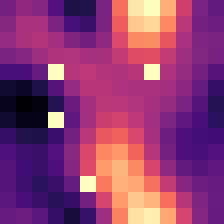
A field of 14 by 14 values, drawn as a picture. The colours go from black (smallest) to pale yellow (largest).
The ninth with the lowest average is the middle left. No regular stripes run through it. Four lone cells stand out, each far higher than its neighbours. Overall the values sit about 40% of the way up the scale.
